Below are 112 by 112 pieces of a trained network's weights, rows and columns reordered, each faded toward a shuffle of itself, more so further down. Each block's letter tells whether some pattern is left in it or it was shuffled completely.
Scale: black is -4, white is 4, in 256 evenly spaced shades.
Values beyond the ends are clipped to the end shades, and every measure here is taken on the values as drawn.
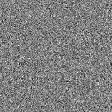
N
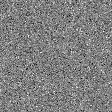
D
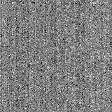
N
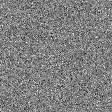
D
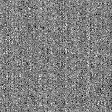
N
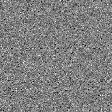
N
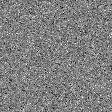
D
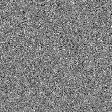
N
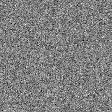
N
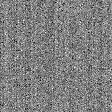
N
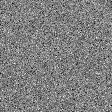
D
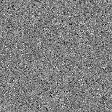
N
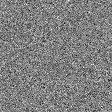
D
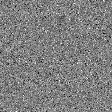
N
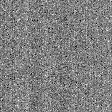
N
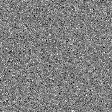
N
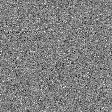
N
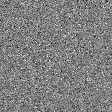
D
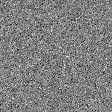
D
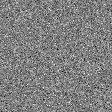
D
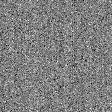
N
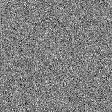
N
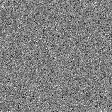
D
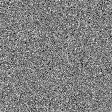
D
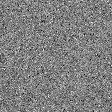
D
